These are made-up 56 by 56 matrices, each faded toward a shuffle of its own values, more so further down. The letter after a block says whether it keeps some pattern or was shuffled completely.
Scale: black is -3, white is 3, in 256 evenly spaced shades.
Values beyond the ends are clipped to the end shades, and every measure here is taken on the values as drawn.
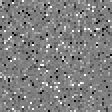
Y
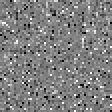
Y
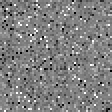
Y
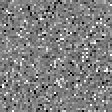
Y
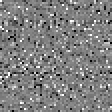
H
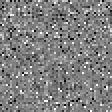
H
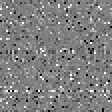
H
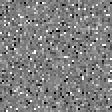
Y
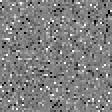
Y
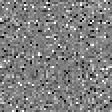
H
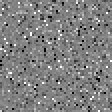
Y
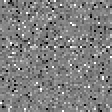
H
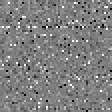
H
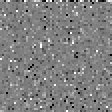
H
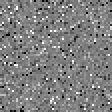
Y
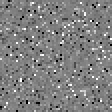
Y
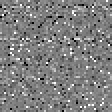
H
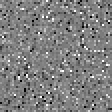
Y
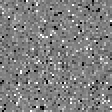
H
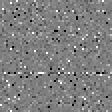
H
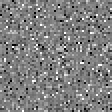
H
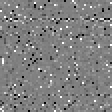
H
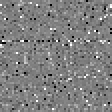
H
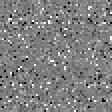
H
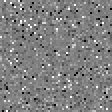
Y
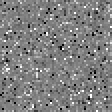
Y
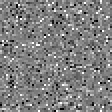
H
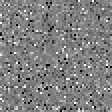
H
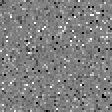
Y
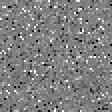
Y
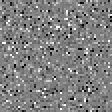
H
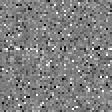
H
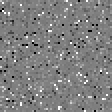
Y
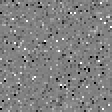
Y
